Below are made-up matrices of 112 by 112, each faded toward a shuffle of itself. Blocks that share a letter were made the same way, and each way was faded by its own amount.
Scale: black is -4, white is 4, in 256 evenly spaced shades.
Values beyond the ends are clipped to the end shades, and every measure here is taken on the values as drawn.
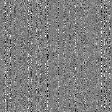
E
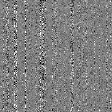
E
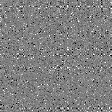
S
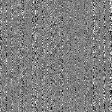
E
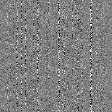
E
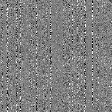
E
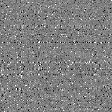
S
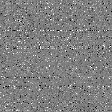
S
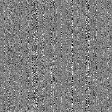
E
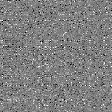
S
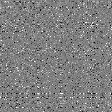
S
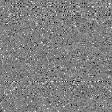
S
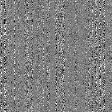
E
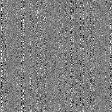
E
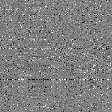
S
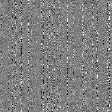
E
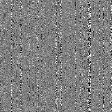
E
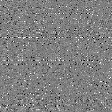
S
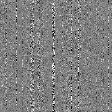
E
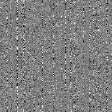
E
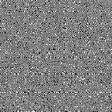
S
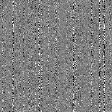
E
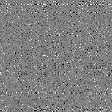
S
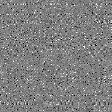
S
